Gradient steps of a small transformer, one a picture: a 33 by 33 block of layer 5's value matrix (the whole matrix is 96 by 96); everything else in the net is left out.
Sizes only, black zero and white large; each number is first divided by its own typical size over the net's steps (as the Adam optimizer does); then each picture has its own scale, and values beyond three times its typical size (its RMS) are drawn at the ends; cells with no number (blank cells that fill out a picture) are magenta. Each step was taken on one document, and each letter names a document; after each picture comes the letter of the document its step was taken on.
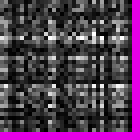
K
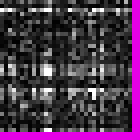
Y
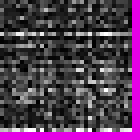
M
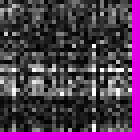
Y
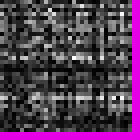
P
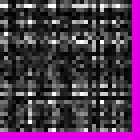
K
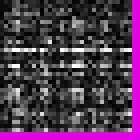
M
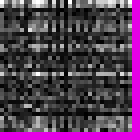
P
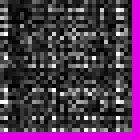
K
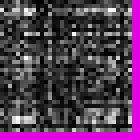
M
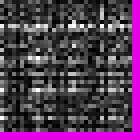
P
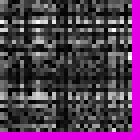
P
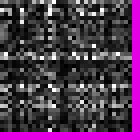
K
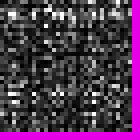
Y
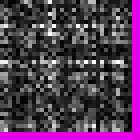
K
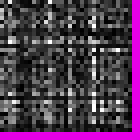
Y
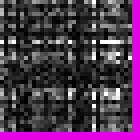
Y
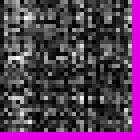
M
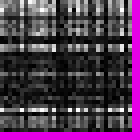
P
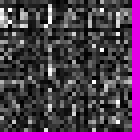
Y
